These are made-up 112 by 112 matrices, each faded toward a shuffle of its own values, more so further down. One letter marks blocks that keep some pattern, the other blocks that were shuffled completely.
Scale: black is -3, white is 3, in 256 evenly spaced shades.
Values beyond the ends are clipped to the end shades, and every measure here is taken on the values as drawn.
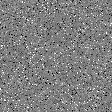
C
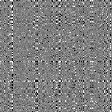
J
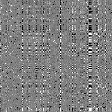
J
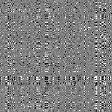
J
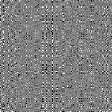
J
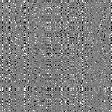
J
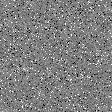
C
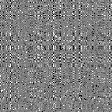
J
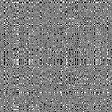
J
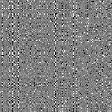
J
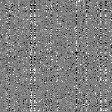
J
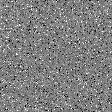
C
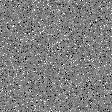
C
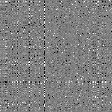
J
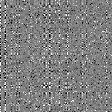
J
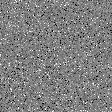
C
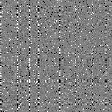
J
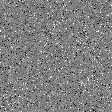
C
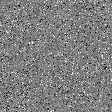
C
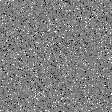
C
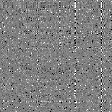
J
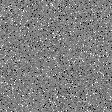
C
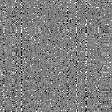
J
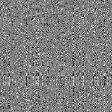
J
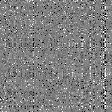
J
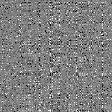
J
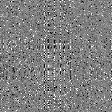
J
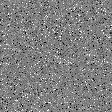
C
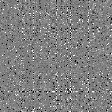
J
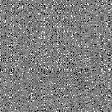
J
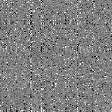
J
